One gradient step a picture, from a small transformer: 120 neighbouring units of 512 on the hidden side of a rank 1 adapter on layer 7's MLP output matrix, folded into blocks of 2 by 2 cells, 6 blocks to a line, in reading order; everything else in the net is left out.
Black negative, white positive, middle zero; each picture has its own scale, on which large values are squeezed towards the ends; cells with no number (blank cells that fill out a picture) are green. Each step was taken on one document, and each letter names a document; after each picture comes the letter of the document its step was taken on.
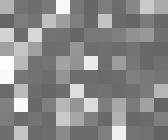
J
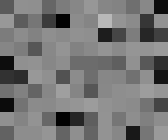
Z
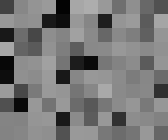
J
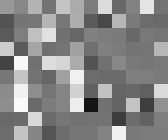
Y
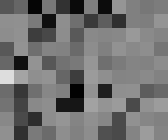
Y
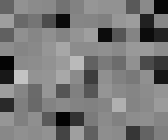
Z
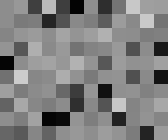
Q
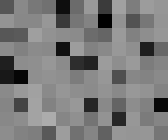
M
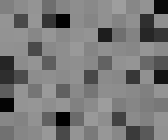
Z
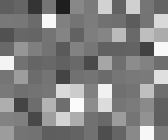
Q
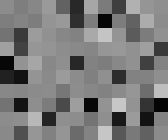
M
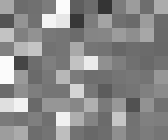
J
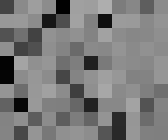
J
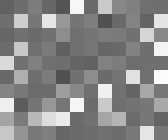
Q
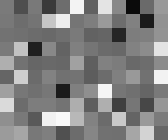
Z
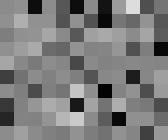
Q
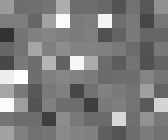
J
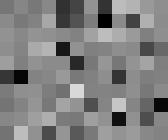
M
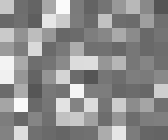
J
